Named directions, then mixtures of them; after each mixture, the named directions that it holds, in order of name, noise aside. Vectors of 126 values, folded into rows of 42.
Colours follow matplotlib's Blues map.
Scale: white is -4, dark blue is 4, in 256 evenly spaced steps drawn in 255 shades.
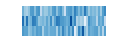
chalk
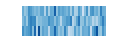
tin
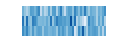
chalk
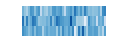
chalk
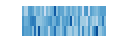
chalk, tin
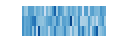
chalk, tin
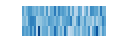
tin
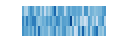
chalk, tin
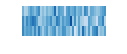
chalk, tin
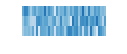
chalk, tin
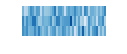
chalk, tin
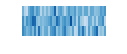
chalk, tin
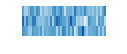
chalk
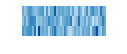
tin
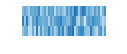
chalk, tin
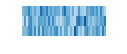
chalk, tin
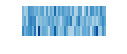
tin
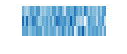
chalk
